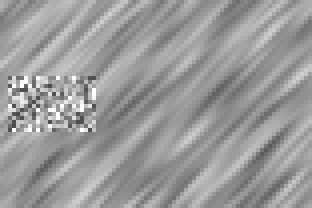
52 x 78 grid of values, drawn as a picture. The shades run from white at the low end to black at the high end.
Odd patch: rougher, in the middle left. Roughest part: middle left. Grain: diagonal, up to the right. Mirror symmetry: none.
